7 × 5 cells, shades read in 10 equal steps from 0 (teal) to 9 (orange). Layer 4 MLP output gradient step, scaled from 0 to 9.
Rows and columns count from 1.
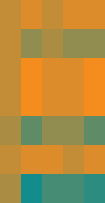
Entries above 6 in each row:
5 1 5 5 0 5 0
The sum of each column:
47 42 44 43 43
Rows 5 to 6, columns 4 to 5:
5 3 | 7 8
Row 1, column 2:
8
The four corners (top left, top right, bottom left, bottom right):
7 8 6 1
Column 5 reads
8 5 9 9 3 8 1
